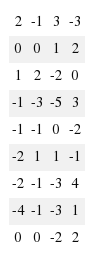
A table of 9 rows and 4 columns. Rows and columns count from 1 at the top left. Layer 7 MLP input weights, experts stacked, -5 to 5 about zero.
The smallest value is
-5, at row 4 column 3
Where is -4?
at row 8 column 1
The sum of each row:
1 3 1 -6 -4 -1 -2 -7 0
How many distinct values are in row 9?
3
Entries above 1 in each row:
2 1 1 1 0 0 1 0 1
